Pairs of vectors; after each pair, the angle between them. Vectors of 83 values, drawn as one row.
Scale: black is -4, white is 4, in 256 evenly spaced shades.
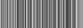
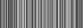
nearly opposite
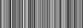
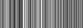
partly aligned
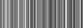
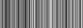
nearly opposite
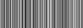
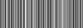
nearly opposite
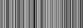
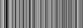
partly aligned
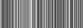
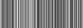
nearly parallel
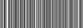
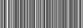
nearly parallel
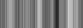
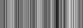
nearly parallel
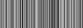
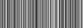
nearly opposite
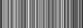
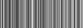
partly opposed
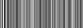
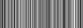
partly aligned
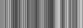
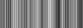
nearly opposite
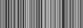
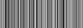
partly aligned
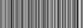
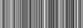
partly opposed
